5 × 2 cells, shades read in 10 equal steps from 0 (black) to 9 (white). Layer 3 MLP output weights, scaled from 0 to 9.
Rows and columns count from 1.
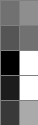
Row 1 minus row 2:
1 1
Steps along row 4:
up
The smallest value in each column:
0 4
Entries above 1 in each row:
2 2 1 1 2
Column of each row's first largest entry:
2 2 2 2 2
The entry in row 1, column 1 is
4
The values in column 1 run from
0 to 4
